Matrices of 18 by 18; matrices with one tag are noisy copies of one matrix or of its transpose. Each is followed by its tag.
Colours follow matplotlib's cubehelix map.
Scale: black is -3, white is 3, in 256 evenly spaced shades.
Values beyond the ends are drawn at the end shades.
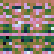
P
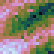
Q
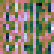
P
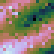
Q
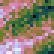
Q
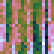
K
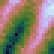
Q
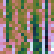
K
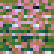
P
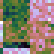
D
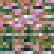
P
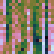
K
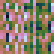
P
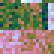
D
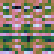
P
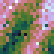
Q
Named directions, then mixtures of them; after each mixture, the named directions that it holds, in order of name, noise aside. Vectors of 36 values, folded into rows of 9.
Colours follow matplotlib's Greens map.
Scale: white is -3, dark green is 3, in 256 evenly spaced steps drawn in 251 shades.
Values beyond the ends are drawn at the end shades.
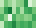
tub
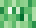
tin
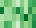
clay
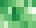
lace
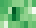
lace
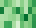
clay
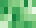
lace, tub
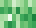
clay, tub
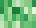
clay, lace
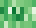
lace, tin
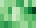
lace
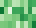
clay, tin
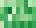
tub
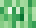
tin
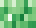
tin, tub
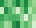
clay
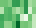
clay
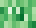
tin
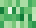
tin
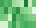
lace, tub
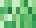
clay, tub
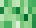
clay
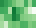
lace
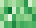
tub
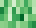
tin, tub
